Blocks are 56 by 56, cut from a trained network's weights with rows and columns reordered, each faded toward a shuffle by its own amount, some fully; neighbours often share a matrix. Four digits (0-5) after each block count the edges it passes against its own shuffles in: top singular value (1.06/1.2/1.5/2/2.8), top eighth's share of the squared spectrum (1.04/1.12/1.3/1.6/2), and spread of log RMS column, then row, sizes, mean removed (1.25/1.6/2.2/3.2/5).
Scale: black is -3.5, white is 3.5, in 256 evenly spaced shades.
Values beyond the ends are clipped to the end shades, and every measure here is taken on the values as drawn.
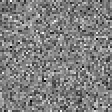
2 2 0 0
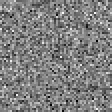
0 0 0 0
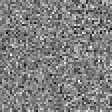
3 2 1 0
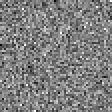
0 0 0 0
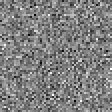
3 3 0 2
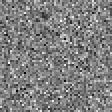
0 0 0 0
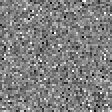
0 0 0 0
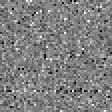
2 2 0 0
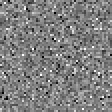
0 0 0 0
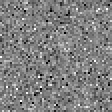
0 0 0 0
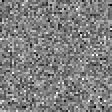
0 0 0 0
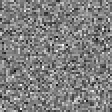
1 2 0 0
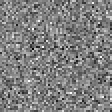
2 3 1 1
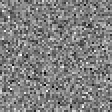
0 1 0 0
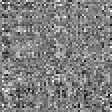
3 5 2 3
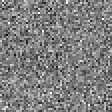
2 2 1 0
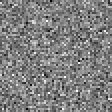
2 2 0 1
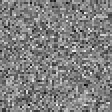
2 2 0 0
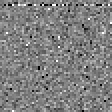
3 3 0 1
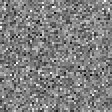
1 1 0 0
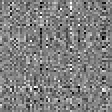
3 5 3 2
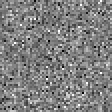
1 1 0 0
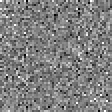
2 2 1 0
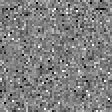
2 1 0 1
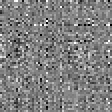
3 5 3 3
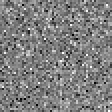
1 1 0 0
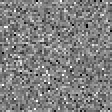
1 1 0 0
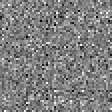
2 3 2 1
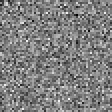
2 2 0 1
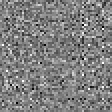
3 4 2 2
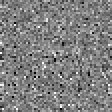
3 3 2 1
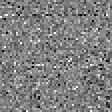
2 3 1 1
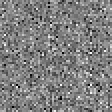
2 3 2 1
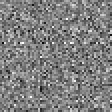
3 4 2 2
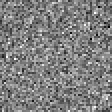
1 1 0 0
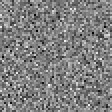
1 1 0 0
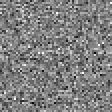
2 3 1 1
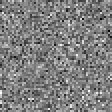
2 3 0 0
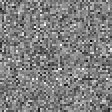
3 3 1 1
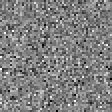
2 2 1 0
